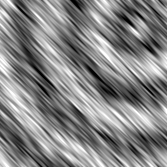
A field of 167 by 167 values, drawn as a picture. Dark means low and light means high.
There is no seam. Rings spread out from the top right. The halves do not mirror each other.
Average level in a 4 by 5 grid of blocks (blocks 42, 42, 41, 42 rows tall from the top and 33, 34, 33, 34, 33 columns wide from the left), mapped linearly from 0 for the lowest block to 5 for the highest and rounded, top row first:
1 4 1 1 0 / 2 2 1 3 3 / 5 0 4 2 2 / 1 3 3 2 1
